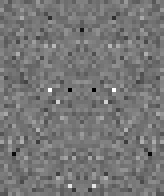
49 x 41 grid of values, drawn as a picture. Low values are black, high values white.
There is no overall slope. No row or column stands out. The left and right halves mirror each other. A few values lie far out on both sides of the bulk. There are no regular stripes. The grain is fine, like static.
